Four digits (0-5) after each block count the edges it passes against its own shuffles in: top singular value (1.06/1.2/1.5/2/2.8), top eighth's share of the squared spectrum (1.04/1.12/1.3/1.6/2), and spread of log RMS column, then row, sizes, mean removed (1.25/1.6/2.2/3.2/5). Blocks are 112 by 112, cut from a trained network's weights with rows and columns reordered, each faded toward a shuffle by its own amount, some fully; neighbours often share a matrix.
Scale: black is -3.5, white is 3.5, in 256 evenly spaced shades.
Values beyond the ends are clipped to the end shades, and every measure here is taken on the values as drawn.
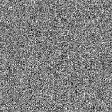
3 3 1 2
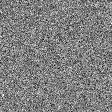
0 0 0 0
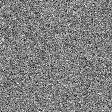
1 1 0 0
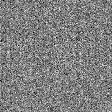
3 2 0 1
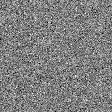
0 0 0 0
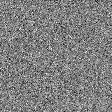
0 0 0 0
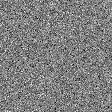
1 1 0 0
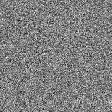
3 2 0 0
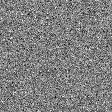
0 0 0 0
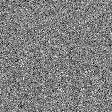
1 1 0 0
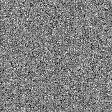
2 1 0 0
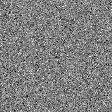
2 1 0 0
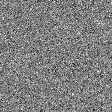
1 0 0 0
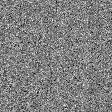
1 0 0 0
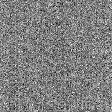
3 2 0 1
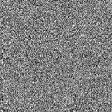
4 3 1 1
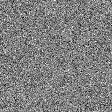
1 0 0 0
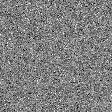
2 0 0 0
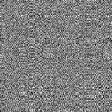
5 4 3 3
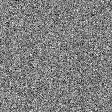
2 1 0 0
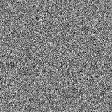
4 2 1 0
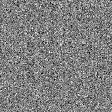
3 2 0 1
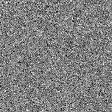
2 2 0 1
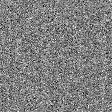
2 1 0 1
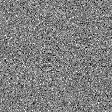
3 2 0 1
